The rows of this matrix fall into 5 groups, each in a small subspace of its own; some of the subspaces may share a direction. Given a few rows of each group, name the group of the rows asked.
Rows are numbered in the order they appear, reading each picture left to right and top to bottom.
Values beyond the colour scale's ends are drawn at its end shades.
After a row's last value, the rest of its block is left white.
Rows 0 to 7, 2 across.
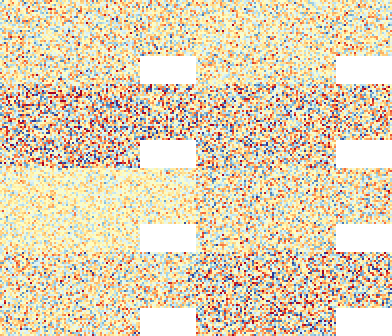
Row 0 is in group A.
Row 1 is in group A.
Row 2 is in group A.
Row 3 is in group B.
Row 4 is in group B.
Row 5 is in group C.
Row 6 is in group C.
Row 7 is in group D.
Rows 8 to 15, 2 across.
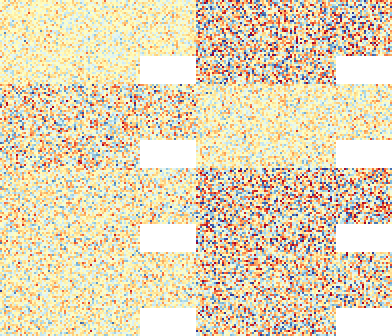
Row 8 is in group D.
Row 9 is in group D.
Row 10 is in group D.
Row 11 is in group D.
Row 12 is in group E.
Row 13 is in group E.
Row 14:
C
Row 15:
A
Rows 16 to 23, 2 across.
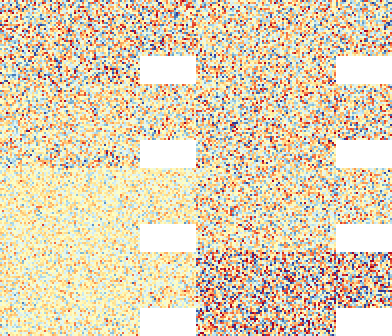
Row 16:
A
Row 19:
B
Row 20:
B
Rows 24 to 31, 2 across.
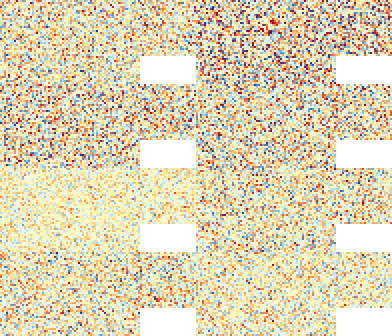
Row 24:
C
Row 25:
D
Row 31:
B
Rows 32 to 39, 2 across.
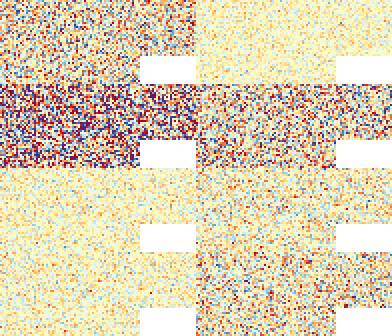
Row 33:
C
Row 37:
E
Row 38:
E
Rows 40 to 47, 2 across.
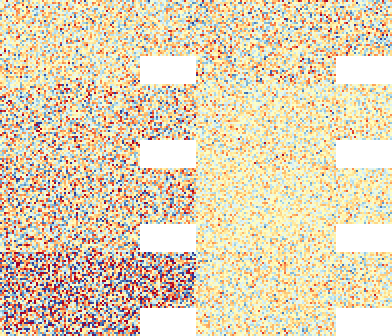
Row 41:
E
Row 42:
B
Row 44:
C
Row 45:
E
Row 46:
C
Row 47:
D
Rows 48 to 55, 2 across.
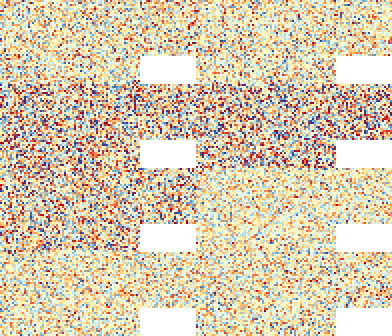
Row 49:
D
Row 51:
D
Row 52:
D
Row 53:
E
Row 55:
E
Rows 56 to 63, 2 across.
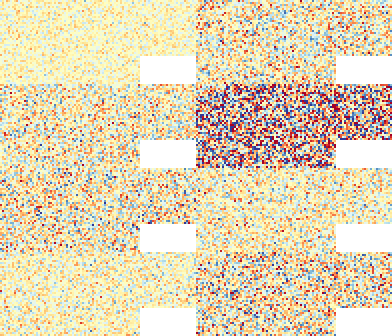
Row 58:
D
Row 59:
B
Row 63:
B
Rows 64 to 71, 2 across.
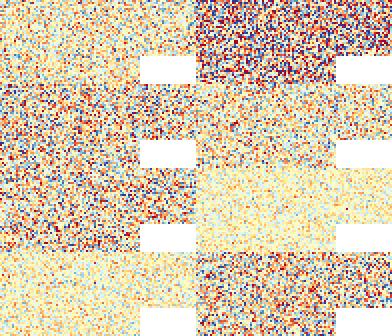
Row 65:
C
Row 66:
D
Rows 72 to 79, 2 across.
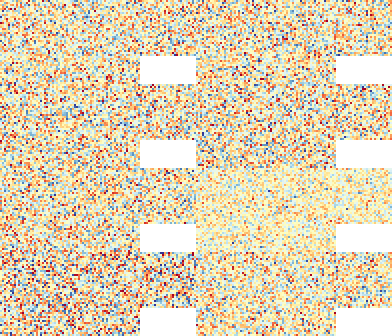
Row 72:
D
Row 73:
E
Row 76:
B
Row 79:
A
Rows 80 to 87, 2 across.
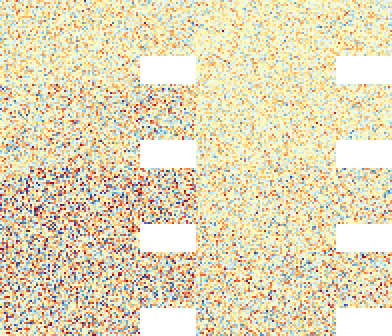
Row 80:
C
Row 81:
A
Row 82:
A
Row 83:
D
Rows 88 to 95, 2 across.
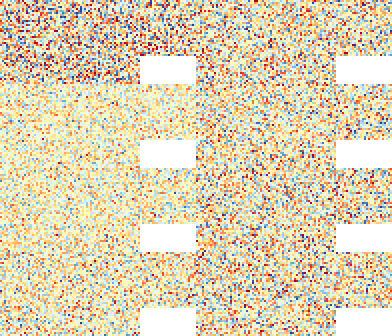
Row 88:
A
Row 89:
B
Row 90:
A
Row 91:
E
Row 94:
C
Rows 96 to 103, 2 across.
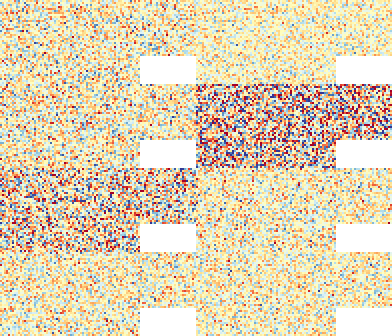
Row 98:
E
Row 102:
E
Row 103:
D
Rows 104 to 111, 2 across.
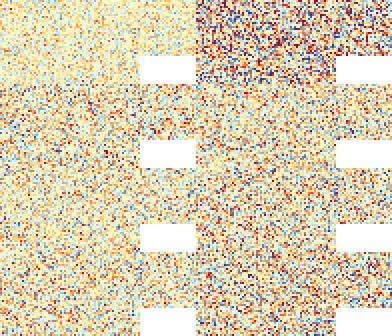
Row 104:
D
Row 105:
E
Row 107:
A
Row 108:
C
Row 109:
B
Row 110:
B
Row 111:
D
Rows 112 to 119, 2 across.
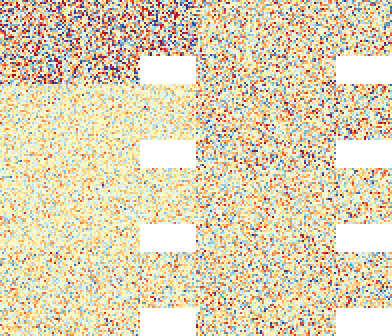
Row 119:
E
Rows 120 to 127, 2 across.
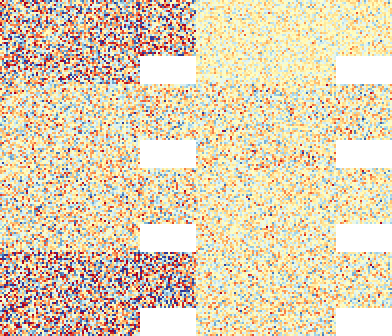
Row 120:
A
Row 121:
D
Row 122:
D
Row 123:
A
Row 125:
B
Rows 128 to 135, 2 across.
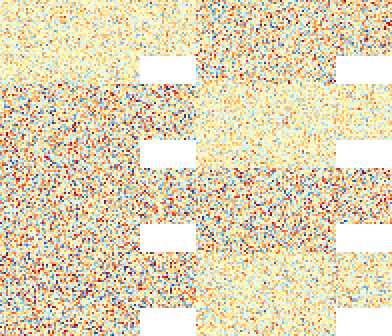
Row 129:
C
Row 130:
B
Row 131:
E
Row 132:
C
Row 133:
B
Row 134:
E
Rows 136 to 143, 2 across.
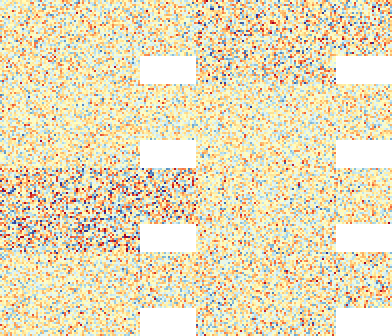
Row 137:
D
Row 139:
D
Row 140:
D
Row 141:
D
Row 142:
A
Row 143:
E
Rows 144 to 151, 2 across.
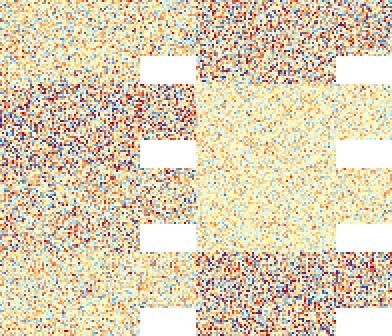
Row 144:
E
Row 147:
B
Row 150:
E
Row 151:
E
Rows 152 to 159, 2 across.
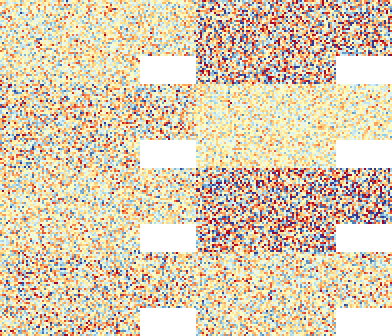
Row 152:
B
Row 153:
D
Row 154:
D
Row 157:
D
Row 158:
A
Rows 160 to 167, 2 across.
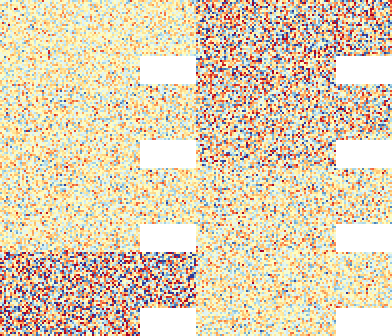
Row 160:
D
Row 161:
E
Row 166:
C
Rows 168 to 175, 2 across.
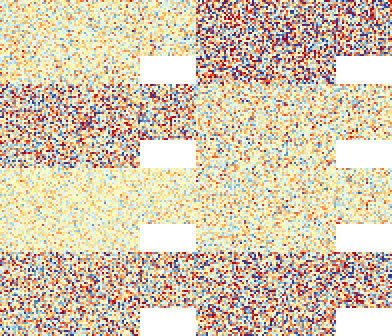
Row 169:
E
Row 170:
E
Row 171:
D
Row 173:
E
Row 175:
A
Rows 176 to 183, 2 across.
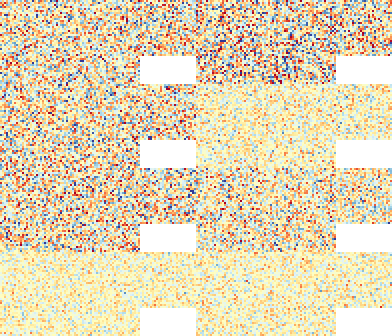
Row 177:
D
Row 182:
D
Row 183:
B
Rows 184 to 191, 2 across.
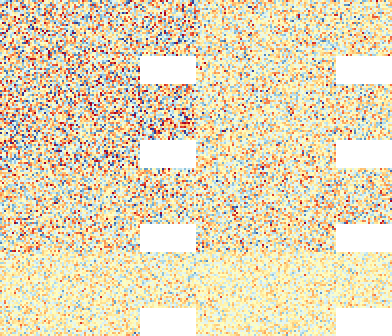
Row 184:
D
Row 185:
D
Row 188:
D
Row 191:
D
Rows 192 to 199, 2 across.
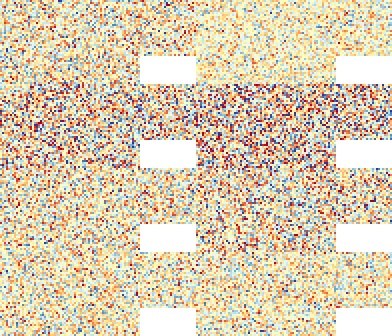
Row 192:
B
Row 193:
A
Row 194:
B
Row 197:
D
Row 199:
E
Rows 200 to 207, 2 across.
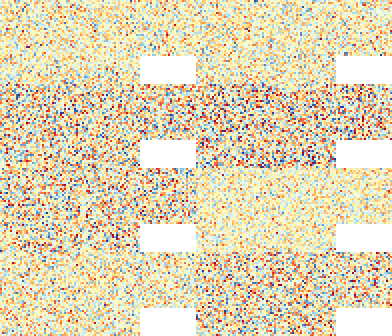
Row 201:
B
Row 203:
A
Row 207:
D
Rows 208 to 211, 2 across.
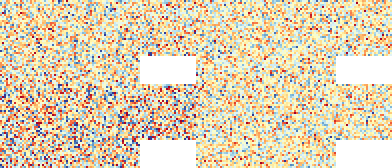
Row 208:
B
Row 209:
E
